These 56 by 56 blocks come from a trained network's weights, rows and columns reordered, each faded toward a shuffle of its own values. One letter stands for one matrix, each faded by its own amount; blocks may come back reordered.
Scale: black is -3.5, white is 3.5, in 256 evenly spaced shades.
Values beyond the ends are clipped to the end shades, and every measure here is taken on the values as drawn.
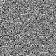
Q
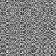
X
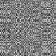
X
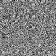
Q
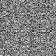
Q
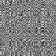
X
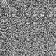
Q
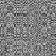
X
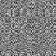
X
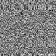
Q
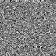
Q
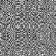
X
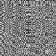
X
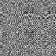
X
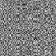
X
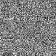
Q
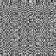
X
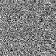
Q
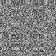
Q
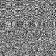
Q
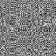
X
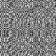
X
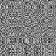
X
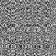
X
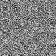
Q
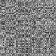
X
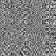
X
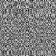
X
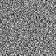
Q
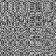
X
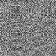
Q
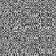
X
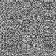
Q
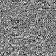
Q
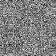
Q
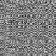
X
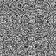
Q
